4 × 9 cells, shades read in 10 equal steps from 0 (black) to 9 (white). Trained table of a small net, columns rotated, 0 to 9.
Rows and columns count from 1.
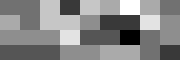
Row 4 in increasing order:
2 3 3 3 4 5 5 6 6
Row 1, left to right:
4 4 7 2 7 6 9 6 4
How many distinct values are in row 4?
5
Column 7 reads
9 2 0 6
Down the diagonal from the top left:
4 4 5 5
